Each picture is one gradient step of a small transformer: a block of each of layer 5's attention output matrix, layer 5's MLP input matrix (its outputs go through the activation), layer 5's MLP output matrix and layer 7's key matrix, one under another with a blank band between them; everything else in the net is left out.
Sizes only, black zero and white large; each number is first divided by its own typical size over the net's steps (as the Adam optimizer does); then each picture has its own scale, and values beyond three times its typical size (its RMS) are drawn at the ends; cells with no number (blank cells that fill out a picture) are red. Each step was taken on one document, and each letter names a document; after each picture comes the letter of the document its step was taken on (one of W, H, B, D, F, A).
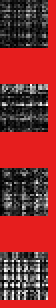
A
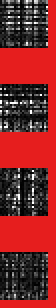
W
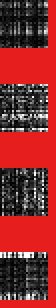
A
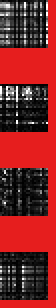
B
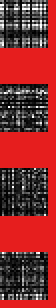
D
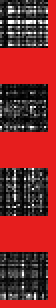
W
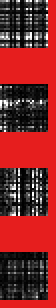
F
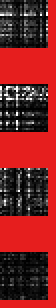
B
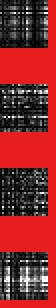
A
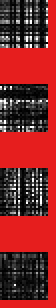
F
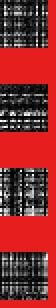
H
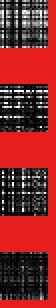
D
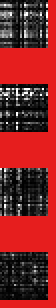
B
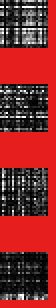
D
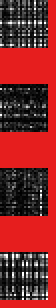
W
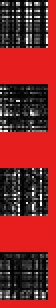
F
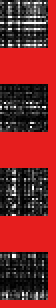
W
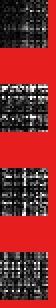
A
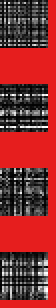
H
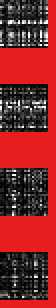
W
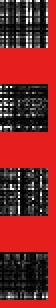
F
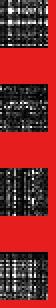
W
